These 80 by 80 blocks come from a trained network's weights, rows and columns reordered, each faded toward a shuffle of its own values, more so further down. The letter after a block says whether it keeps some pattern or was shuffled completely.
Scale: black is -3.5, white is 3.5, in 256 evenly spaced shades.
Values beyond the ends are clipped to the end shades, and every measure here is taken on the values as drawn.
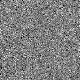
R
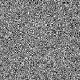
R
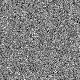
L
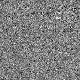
R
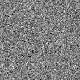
R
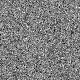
L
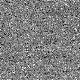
R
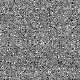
R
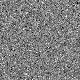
L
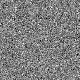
R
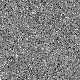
L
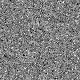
L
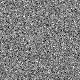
L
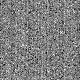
R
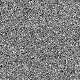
L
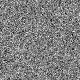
L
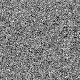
R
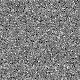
R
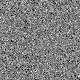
L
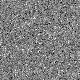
L
